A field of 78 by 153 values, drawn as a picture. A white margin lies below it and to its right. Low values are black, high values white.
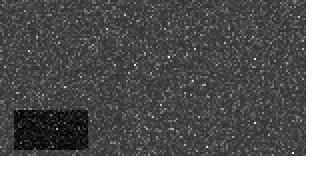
There are no regular stripes. Neither half mirrors the other. In the bottom left lies a patch that is lower than the rest. The ninth with the lowest average is the bottom left.
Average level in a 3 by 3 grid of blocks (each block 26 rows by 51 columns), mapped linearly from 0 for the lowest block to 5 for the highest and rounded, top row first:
5 5 5
5 5 5
0 5 5
